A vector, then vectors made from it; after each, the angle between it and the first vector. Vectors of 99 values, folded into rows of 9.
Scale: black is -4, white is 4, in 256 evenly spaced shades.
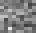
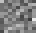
orthogonal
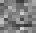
partly aligned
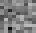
nearly opposite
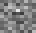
orthogonal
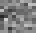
nearly opposite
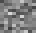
partly opposed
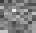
orthogonal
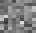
partly aligned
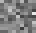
orthogonal
